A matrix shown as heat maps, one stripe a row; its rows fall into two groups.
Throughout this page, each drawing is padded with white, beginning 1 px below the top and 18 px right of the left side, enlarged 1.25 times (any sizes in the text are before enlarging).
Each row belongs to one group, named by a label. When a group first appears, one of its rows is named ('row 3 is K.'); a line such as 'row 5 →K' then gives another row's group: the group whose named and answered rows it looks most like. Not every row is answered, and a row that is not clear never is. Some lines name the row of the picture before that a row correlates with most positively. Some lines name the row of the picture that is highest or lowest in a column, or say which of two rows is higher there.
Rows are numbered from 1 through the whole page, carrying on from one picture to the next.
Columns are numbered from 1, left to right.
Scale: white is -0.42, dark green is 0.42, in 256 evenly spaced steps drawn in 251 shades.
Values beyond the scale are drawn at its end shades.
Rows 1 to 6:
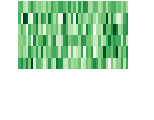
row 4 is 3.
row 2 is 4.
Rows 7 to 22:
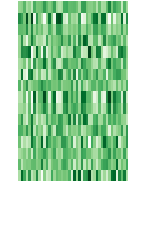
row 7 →3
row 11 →4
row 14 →4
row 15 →3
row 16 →3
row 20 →3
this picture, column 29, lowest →19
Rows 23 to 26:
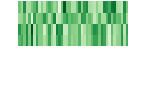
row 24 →3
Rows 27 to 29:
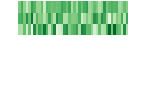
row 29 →3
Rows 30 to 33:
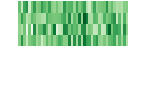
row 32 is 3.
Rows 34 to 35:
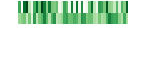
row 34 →4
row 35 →3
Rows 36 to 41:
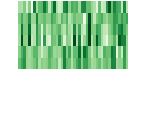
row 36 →3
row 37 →4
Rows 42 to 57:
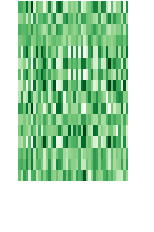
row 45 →4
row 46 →4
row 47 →3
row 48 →4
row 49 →3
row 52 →3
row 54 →3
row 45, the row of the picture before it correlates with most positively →37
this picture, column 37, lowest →51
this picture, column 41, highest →50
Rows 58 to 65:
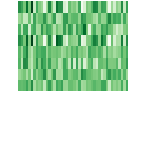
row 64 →3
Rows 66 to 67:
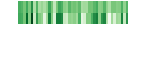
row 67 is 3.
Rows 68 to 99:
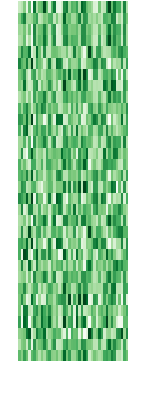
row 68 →3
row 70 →3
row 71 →3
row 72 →4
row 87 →3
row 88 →4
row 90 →4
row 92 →3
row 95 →4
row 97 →4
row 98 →3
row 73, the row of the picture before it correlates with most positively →67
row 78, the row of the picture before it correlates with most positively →67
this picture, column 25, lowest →97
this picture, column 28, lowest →97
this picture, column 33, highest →97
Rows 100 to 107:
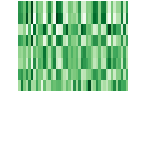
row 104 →3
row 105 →3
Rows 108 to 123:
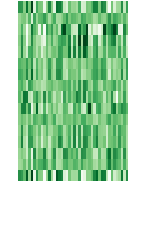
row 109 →3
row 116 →4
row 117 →4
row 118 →3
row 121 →3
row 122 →3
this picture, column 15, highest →121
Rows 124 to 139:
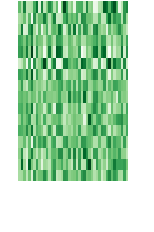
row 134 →4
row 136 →3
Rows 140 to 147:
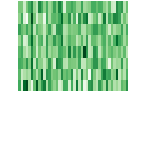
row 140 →4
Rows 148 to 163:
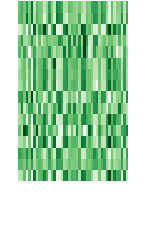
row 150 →3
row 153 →3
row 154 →3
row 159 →4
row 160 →3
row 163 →3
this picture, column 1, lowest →150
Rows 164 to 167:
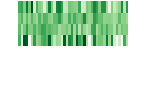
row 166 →4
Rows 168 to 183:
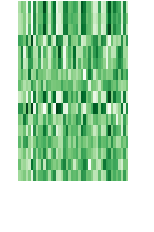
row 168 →3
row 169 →3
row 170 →3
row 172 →4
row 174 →4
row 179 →3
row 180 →4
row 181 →3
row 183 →3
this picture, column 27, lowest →174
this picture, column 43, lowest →177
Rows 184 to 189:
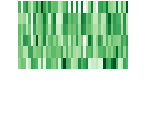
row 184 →4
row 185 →3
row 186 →3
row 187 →4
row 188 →4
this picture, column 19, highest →189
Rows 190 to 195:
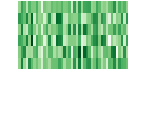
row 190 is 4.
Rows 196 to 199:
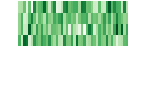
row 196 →3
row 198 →4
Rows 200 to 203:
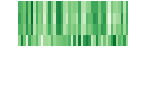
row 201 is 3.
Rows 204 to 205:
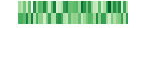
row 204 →3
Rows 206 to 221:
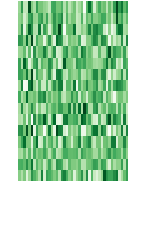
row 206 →4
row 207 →4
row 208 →4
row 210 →3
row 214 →4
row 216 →3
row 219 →3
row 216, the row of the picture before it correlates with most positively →204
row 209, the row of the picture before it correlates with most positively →205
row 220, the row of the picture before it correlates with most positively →205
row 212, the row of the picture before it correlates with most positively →205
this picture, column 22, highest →214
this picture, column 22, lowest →218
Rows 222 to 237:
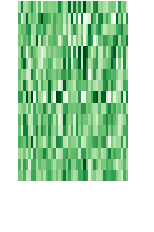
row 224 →4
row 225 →4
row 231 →3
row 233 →4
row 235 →3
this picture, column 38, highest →227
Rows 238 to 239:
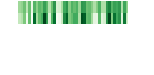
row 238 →3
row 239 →3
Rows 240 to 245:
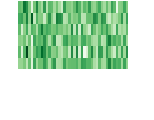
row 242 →4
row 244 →4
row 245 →3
